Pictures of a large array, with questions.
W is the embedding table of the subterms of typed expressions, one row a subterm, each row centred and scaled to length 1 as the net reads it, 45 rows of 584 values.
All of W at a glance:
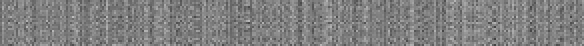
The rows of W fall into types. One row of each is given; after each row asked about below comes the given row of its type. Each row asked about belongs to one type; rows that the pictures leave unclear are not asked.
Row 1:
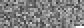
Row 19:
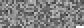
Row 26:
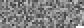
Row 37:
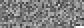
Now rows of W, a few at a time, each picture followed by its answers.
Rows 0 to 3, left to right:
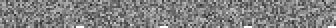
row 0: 19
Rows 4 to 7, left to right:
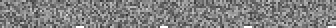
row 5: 26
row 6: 1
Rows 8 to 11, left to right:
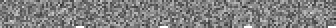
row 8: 37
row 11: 19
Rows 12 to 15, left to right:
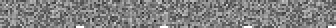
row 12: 19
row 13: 26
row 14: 37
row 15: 19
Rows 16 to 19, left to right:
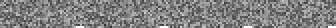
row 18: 37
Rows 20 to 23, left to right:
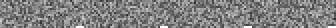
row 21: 26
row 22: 1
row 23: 1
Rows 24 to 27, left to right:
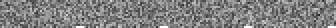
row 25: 37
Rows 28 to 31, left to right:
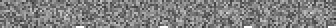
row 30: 19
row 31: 19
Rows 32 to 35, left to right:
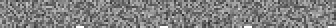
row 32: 26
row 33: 1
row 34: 19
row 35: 1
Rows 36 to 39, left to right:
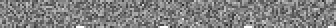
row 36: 26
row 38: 19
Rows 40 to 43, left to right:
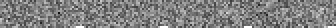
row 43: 1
